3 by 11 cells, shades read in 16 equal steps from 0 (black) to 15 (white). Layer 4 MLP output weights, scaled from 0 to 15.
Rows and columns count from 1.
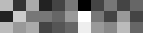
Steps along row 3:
down up down up up up down down up down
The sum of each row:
58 82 93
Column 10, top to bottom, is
4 9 11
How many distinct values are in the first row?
8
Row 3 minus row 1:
0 6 0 2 1 -1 14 5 1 7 0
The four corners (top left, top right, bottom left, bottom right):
11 6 11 6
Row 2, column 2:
12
